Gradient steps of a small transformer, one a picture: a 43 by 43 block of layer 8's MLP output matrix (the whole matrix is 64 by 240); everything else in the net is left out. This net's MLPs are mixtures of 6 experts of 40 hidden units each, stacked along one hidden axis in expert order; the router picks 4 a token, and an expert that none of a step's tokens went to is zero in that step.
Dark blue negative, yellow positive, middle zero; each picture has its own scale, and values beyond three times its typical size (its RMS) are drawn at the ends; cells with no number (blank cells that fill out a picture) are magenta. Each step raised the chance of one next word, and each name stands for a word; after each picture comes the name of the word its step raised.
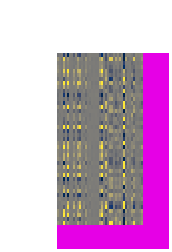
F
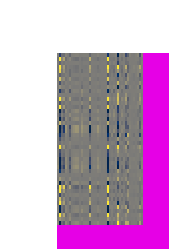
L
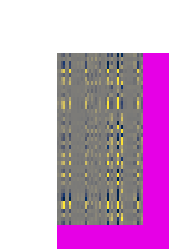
F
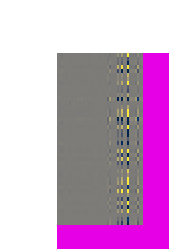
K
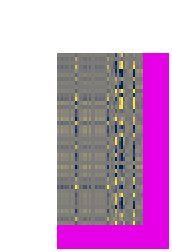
L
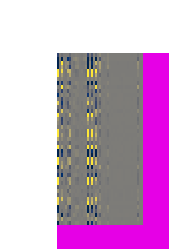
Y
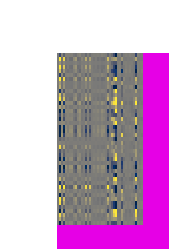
L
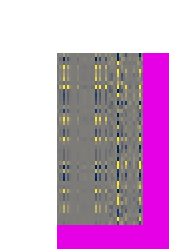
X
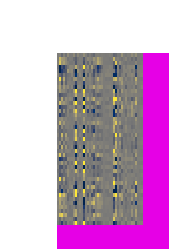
L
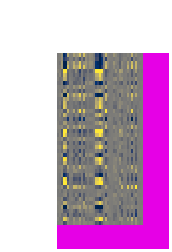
Y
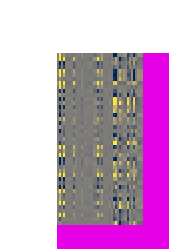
F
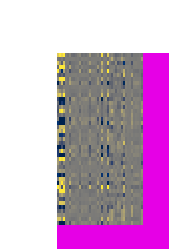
K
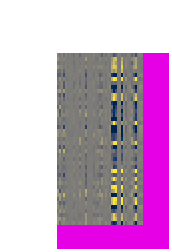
L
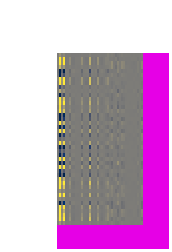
X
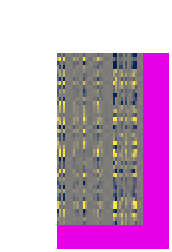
F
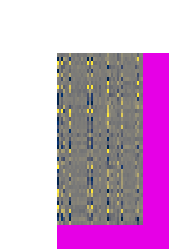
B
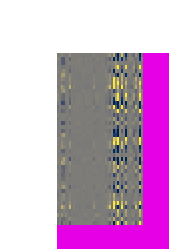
X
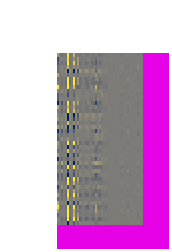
X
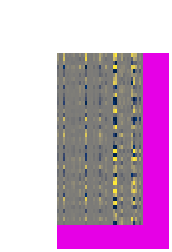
K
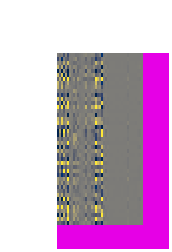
X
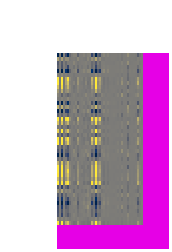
B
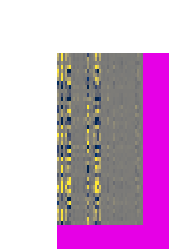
K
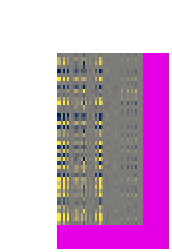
X
